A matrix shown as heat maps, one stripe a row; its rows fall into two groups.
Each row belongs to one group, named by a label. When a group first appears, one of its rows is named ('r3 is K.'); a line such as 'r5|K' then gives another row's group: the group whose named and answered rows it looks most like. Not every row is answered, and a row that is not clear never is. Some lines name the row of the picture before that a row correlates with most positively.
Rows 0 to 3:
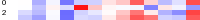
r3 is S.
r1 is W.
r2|S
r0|S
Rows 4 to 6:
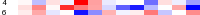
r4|W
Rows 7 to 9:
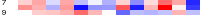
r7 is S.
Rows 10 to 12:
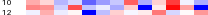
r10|S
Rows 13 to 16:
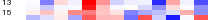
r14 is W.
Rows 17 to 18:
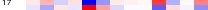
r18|W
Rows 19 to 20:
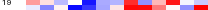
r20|S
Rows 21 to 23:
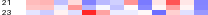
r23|W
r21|S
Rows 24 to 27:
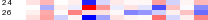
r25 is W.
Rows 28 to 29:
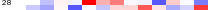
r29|S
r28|W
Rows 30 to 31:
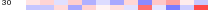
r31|S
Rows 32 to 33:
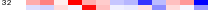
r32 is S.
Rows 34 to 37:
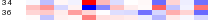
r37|W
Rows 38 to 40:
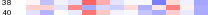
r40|W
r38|W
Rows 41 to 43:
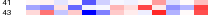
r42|S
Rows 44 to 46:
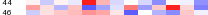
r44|W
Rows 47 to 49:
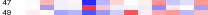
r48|W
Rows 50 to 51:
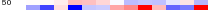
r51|S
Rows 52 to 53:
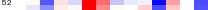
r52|W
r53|W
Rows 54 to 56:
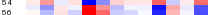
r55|W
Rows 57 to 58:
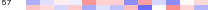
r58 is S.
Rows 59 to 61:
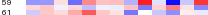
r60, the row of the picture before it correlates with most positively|58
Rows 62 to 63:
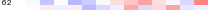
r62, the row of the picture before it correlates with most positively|59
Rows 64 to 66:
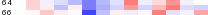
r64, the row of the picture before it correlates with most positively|63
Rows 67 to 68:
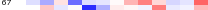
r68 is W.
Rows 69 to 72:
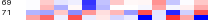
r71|S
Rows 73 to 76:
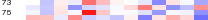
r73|W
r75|W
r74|S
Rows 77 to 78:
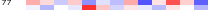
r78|W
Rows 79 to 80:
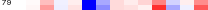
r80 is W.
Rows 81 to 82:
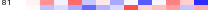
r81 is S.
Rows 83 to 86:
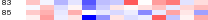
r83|S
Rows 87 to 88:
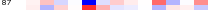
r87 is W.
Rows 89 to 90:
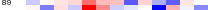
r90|W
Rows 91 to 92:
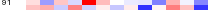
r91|W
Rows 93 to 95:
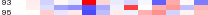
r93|W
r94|S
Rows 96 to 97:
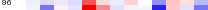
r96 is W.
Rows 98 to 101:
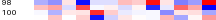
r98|S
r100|W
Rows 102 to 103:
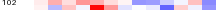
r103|W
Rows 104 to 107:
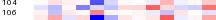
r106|W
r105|S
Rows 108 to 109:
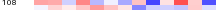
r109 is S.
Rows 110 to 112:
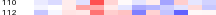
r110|W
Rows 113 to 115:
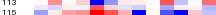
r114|W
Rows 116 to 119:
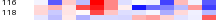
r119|S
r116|W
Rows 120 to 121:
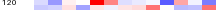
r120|W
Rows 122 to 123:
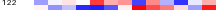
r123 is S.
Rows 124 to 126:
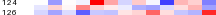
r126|S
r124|W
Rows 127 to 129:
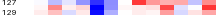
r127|S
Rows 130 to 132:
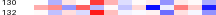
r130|W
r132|W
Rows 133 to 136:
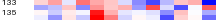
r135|W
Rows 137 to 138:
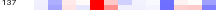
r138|W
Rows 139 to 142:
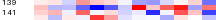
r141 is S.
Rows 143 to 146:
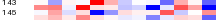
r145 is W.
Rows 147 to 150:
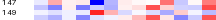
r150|S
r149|W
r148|S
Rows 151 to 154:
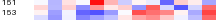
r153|S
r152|S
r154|S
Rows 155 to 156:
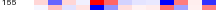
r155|W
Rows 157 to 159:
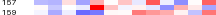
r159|S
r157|S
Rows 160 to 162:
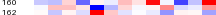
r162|W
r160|S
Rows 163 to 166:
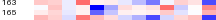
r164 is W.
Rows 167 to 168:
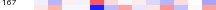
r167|W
